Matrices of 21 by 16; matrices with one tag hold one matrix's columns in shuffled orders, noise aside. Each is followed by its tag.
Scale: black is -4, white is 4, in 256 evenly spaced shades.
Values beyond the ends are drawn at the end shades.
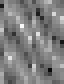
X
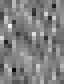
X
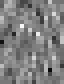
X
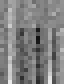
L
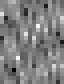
X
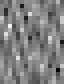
X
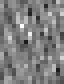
X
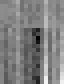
L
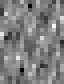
X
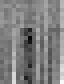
L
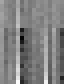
L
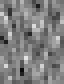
X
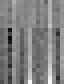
L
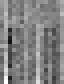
L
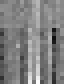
L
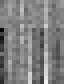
L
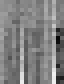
L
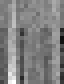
L
